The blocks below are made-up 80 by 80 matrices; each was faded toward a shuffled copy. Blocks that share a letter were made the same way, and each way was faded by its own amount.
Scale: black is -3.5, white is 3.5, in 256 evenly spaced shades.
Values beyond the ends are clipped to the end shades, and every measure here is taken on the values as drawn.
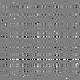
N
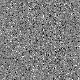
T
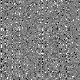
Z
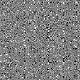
Z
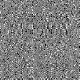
Z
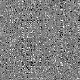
Z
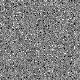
T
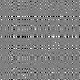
N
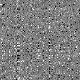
Z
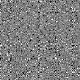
Z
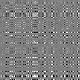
N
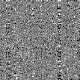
Z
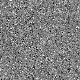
T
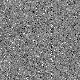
T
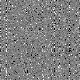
Z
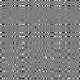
N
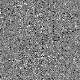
T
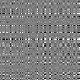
N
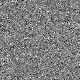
T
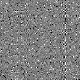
Z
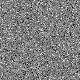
T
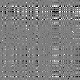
N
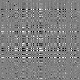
N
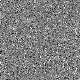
T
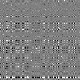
N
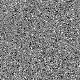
T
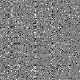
Z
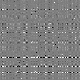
N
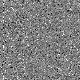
T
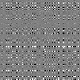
N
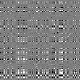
N
